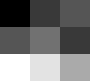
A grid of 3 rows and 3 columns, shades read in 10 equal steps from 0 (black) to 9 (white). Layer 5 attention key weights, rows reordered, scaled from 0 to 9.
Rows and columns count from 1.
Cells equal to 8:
1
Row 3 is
9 8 6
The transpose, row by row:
0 3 9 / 2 4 8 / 3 2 6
